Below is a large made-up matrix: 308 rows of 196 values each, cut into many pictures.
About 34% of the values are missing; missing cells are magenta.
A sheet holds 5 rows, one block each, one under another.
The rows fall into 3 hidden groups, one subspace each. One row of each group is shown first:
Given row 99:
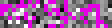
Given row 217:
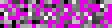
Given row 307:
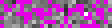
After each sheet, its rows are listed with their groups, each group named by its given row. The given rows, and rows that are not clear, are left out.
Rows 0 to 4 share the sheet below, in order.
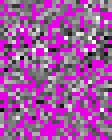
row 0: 99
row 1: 217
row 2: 217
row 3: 99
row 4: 99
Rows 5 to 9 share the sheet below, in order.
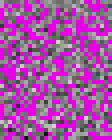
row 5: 99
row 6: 217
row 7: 99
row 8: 307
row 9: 307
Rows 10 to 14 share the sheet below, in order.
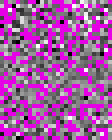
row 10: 99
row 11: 99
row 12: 307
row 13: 307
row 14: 217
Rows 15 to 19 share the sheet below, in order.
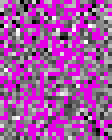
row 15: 217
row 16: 307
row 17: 217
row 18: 307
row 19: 99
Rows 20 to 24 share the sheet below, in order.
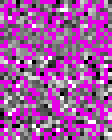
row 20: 307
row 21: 307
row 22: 99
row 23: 307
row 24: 99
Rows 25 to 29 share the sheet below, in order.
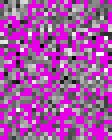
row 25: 217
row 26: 99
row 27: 307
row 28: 307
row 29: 307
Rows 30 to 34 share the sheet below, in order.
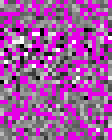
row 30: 99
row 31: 99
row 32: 217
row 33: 307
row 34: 99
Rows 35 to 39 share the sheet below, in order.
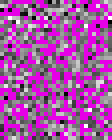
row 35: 307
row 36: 217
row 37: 99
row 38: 217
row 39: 307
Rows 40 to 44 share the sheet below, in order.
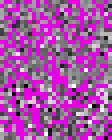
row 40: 307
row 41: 99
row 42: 307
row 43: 217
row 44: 307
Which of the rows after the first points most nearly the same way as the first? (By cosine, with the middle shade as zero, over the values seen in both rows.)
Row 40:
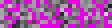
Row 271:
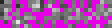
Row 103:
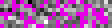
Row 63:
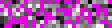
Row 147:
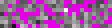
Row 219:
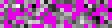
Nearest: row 63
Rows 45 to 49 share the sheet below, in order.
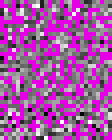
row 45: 99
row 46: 217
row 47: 99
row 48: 217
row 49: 99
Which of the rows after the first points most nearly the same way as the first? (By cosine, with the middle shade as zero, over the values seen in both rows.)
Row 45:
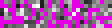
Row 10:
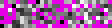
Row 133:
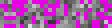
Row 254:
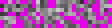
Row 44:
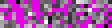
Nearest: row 254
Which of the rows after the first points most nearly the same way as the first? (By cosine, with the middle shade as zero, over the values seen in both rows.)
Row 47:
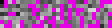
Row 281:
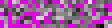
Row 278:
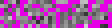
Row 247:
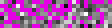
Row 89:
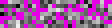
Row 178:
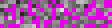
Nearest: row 89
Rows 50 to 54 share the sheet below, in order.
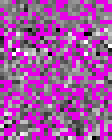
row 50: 217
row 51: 307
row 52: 99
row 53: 217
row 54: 217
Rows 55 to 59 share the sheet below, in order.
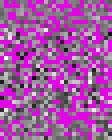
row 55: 99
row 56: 307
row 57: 217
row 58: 217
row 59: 99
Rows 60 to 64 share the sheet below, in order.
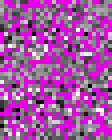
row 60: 217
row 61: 307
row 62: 99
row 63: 99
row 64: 99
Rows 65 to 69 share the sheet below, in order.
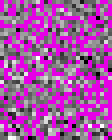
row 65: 99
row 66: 307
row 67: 99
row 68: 217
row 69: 217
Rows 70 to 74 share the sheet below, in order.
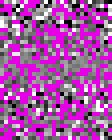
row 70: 99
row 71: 307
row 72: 307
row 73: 99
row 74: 99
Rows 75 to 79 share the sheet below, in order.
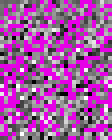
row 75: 217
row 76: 217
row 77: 307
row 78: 307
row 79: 217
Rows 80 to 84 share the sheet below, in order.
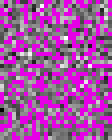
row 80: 217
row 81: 217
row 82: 307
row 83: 99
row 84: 307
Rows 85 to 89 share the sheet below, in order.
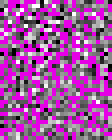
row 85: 99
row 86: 217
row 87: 99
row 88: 99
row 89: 99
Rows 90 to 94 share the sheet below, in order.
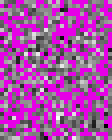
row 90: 307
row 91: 99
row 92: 307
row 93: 217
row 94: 307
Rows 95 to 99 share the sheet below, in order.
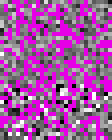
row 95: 99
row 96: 99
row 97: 217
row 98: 307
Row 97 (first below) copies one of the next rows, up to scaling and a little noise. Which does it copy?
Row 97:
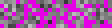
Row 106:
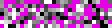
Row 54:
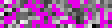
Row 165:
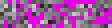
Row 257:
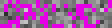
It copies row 165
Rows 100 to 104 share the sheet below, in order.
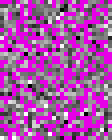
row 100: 307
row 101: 99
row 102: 217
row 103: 307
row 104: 217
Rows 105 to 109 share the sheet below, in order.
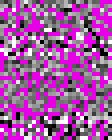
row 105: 217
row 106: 217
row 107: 99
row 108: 217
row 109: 307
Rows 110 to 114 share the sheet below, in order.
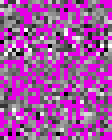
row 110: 307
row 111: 217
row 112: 307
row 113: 217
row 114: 99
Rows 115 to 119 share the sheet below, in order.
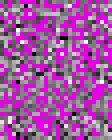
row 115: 217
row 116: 307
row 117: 99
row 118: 307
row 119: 307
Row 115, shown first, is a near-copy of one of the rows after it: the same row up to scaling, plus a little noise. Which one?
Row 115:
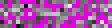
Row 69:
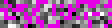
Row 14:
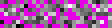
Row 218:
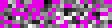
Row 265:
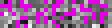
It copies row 14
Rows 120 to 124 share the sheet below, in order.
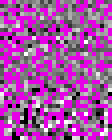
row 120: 99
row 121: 307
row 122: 99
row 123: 99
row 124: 217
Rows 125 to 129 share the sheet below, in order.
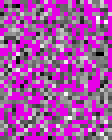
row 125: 99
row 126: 99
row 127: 307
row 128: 217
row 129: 217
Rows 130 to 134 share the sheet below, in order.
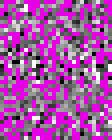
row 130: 217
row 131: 217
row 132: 99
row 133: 217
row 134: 99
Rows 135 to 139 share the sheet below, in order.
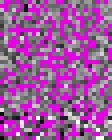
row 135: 217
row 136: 99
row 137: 307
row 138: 217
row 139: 99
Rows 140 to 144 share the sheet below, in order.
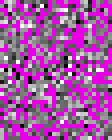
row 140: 217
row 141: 307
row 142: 217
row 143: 307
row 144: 307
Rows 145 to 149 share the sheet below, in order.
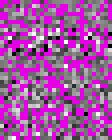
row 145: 99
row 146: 307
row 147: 217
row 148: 217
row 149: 217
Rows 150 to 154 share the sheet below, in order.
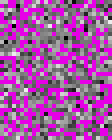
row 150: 307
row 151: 217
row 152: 99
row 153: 217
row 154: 307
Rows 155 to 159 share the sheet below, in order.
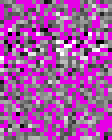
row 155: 217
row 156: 217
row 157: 99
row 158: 99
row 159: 307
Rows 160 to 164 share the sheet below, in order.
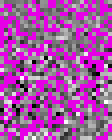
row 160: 99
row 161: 307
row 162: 99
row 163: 217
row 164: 307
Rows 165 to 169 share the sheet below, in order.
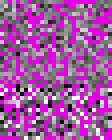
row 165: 217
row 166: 99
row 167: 99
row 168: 217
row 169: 99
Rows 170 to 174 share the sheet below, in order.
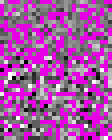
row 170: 99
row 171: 99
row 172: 217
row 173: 307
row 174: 307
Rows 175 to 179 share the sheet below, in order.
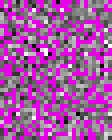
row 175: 307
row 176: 307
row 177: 217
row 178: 307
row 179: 307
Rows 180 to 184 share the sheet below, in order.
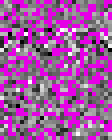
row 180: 307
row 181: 307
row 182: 217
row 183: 99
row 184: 217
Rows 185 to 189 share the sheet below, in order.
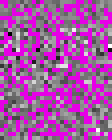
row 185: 217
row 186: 307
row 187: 307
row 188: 217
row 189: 99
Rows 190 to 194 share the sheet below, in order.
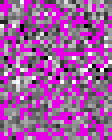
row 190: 217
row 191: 217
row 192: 307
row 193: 307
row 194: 217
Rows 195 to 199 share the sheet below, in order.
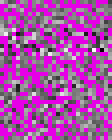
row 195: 99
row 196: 217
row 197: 307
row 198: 307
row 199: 307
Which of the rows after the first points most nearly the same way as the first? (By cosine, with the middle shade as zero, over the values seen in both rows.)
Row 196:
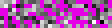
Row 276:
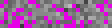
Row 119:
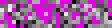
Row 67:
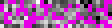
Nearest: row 67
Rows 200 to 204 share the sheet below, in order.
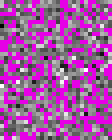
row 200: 99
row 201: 99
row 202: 307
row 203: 99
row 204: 217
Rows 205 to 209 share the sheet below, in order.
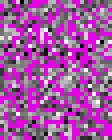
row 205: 217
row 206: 307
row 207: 307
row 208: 99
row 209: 307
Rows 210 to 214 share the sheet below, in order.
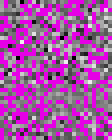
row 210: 217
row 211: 307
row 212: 307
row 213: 99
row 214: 99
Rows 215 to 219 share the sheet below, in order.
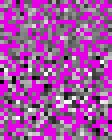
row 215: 307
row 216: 307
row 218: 217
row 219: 99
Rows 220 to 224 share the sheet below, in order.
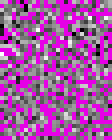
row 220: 217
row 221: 99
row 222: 307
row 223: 99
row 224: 217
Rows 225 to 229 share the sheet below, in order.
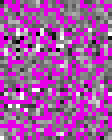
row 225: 99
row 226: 99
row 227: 307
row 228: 99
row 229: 99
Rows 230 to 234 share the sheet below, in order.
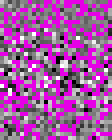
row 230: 99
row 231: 99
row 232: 307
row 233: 307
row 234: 217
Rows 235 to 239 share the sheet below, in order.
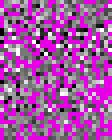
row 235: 99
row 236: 99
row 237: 99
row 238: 307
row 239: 217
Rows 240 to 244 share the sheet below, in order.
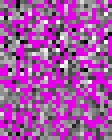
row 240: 307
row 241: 307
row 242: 307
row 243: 99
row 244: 99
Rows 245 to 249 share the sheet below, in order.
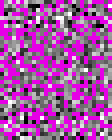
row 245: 99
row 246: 217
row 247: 307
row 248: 217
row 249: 217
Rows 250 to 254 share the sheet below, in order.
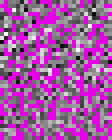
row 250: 217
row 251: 217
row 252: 307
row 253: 217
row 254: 99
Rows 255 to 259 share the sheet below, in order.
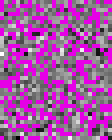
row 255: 217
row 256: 99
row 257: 217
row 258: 217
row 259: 99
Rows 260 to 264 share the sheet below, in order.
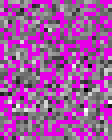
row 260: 99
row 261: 307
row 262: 307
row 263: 307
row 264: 217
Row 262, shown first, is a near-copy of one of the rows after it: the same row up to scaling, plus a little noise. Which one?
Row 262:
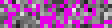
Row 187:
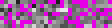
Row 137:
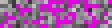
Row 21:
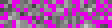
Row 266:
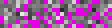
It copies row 137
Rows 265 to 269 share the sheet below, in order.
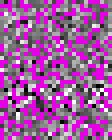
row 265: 217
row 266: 307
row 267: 99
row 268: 217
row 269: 307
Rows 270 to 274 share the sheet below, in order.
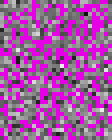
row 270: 307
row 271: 99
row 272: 307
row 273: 99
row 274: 99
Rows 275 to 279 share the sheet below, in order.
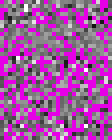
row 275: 217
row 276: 217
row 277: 307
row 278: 307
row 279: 307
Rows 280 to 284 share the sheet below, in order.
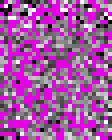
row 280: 307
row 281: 99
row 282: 99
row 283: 99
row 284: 99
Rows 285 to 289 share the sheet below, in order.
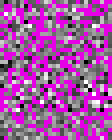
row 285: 217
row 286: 217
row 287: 307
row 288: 99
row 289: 99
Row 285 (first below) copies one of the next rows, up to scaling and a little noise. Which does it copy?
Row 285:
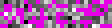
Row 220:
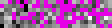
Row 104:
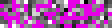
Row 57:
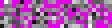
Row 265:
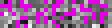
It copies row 265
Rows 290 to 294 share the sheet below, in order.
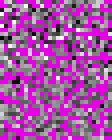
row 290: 217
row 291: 307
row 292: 307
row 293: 217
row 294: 99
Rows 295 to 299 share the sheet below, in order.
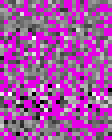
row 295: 307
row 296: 307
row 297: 99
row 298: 307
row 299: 99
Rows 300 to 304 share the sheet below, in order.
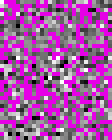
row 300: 99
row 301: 99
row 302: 307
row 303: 217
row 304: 99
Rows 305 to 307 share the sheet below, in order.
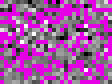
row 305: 307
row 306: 307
